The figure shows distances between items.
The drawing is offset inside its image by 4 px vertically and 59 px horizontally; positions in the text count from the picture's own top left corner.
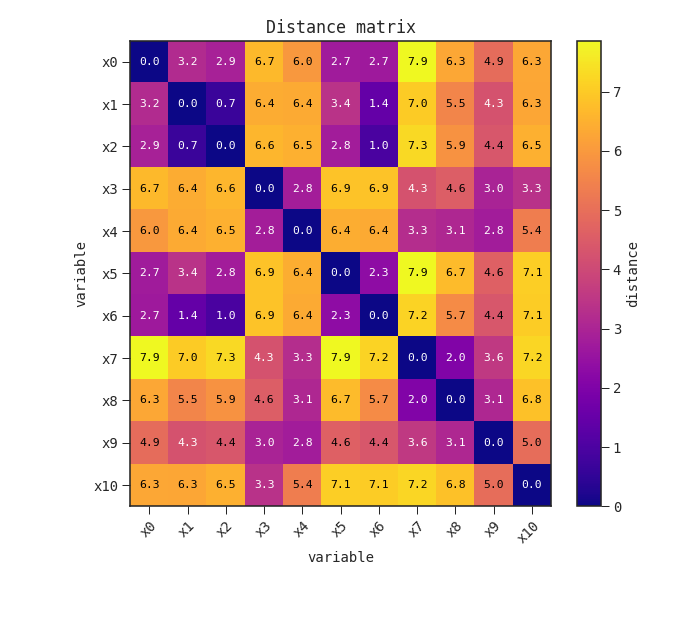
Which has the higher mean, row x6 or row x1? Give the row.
x6
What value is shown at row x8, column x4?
3.1
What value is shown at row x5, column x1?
3.4
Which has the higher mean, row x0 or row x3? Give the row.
x3
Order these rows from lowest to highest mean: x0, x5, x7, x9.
x9, x0, x5, x7
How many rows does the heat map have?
11
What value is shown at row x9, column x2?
4.4
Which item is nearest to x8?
x7
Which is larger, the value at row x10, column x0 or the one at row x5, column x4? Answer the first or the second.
the second
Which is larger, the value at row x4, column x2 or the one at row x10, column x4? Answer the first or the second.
the first
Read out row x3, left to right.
6.7 6.4 6.6 0.0 2.8 6.9 6.9 4.3 4.6 3.0 3.3
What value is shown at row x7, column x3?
4.3
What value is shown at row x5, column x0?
2.7
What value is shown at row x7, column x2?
7.3
